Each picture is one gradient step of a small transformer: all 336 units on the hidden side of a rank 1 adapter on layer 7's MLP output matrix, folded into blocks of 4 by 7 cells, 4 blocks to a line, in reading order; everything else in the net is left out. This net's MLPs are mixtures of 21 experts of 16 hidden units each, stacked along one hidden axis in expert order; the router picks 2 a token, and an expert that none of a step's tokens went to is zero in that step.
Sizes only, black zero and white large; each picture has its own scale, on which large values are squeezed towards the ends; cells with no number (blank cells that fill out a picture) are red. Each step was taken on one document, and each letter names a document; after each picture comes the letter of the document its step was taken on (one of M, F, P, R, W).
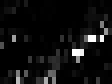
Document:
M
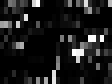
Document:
M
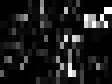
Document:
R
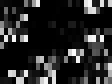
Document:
M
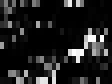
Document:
M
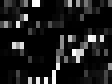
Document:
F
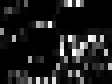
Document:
F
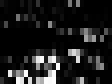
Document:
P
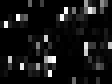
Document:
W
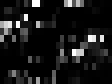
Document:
F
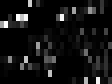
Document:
W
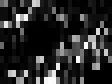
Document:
P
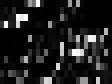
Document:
P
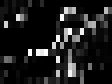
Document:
R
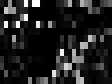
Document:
F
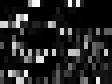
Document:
P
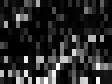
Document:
P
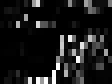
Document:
F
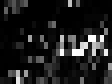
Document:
M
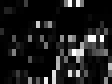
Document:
F
